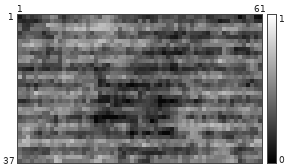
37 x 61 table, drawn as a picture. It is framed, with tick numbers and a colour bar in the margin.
Stripes: horizontal, repeating 9 times. Histogram: bell-shaped. Slope: none. Grain: streaks across.
